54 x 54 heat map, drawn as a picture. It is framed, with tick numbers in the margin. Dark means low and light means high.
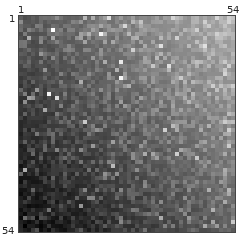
Histogram: bell-shaped. Mirror symmetry: none. Grain: fine. Stripes: none. Slope: up to the top right. Ninth with the lowest average: bottom left. Ninth with the highest average: top right.
